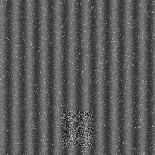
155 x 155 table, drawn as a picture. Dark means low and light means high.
The bottom middle is the roughest part. An odd patch, rougher than its surroundings, sits in the bottom middle. Stripes running up and down repeat 11 times from left to right.
